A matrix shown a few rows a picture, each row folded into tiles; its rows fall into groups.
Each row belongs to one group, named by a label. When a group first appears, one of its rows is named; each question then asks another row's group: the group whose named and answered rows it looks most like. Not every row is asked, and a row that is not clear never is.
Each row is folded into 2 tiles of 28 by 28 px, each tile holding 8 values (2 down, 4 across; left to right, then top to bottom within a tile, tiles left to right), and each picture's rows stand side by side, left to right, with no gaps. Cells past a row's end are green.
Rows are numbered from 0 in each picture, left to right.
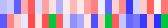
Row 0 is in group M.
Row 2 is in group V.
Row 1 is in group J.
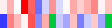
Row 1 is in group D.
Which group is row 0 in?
M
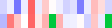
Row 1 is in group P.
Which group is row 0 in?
M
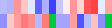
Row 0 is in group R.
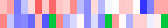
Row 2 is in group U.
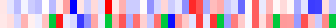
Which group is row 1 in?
V
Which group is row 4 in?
M
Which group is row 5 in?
U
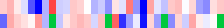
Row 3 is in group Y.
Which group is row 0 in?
Y
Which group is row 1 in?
R
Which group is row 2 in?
P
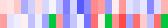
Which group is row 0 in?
P
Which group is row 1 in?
P
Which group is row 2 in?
U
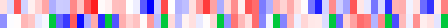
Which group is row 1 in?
D
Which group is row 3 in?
J
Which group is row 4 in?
M
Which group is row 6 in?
R
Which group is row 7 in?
Y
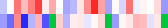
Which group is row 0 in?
D
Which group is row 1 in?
J
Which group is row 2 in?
R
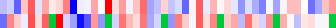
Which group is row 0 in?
M
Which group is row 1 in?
V
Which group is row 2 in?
M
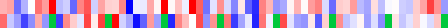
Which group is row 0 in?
V
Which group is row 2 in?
V
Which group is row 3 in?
M
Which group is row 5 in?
J
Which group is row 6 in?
P
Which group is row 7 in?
J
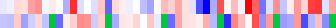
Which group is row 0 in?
D
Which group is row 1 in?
R
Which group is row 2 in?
Y
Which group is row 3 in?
Y
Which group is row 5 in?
D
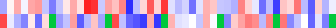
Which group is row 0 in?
J
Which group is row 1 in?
D
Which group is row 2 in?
V
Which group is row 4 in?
R
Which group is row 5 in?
P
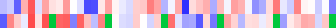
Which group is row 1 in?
U
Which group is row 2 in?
J
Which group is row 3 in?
V
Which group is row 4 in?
U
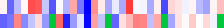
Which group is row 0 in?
D
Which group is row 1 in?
P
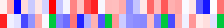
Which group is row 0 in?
V
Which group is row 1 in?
D
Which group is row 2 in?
V
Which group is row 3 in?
Y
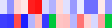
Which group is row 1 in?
U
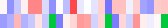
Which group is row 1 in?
R
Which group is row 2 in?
Y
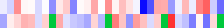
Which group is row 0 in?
R
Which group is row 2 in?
U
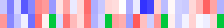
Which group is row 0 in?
P
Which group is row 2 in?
U
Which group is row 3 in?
J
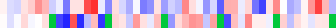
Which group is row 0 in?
J
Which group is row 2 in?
U
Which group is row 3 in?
R
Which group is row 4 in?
Y
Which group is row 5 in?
J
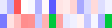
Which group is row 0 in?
R
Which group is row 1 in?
P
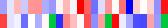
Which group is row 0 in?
J
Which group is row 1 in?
M
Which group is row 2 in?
V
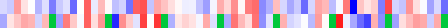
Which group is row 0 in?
R
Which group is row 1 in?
M
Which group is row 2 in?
M
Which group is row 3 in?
Y
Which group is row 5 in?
P
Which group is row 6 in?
V
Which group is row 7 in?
R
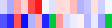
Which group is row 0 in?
D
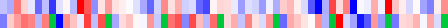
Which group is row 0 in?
R
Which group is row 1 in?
M
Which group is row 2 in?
Y
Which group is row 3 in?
U
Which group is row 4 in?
U
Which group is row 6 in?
V
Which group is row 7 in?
Y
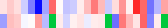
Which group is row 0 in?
Y
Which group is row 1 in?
J
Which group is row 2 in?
M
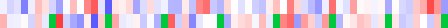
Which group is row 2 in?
P
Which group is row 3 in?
J
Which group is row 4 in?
Y
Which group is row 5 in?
U
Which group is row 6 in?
R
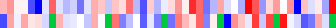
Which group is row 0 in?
Y
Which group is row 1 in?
P
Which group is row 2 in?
P
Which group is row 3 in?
M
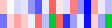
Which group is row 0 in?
Y
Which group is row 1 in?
P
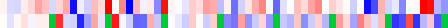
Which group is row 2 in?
V
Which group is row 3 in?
J
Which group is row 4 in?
D
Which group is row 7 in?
D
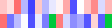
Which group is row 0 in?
P
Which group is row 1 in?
V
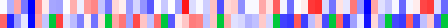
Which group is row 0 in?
P
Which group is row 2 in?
U
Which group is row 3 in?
R
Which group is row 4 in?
V
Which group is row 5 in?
D
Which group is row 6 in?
P
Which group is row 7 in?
D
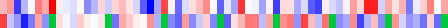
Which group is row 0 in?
V
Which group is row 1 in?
U
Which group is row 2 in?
Y
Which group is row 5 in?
U
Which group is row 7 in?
V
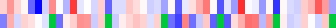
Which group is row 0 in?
Y
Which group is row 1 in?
R
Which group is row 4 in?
R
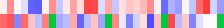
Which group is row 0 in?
U
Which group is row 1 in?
D
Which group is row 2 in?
J
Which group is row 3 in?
J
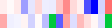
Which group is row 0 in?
P
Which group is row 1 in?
Y
